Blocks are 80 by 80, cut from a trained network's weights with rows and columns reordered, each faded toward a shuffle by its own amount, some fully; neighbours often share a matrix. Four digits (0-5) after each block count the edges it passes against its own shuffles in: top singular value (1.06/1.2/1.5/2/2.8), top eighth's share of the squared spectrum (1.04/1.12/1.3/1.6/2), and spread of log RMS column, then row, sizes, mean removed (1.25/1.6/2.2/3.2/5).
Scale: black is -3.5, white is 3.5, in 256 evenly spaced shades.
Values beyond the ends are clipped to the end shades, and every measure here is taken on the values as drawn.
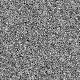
0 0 0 0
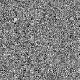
3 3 1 2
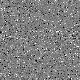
2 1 0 1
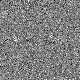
1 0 0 0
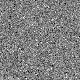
0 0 0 0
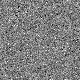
0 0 0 0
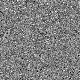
0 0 0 0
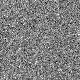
0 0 0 0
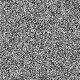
1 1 0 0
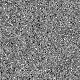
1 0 0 0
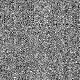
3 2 0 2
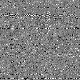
3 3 0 3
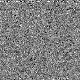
3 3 0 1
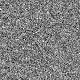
1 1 0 0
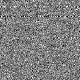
3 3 1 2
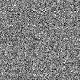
3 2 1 1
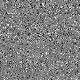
3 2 0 2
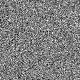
1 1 0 0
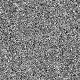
1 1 0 0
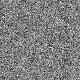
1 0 0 0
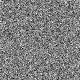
1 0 0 0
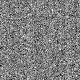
2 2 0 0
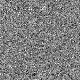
2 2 0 1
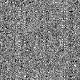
3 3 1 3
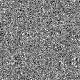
2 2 0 1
